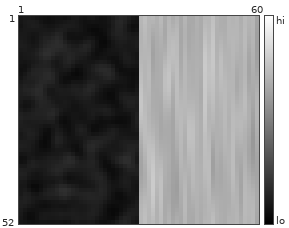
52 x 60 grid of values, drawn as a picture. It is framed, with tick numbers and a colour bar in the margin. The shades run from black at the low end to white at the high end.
It is made of 1 by 2 panels. Panel 1,1: very low, blotchy, faint in contrast. Panel 1,2: high, streaked downward, faint in contrast.
